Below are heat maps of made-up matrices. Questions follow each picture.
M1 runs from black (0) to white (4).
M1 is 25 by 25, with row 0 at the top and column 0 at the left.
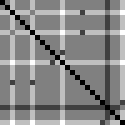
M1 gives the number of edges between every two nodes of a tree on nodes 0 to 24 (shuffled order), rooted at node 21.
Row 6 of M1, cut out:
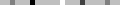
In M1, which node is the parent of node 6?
16
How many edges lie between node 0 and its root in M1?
1
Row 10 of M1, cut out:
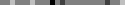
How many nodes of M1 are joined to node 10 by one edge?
2
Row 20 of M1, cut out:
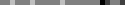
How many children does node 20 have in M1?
1
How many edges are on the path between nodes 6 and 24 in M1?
4
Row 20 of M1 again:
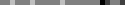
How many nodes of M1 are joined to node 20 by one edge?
2
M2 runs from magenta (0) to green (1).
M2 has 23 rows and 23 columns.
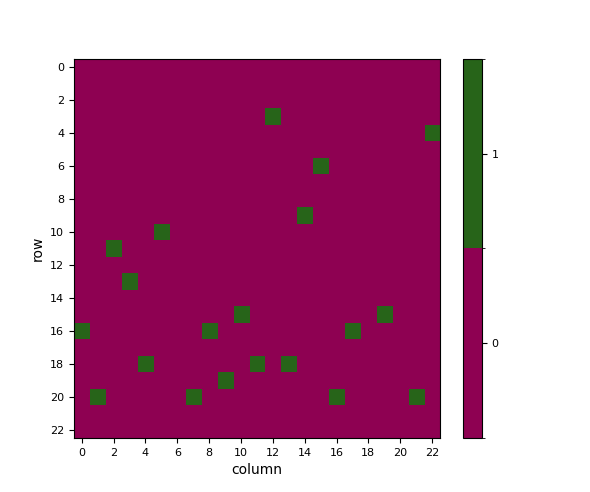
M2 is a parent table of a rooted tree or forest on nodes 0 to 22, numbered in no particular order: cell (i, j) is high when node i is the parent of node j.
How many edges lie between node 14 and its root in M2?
4
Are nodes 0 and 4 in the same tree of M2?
no
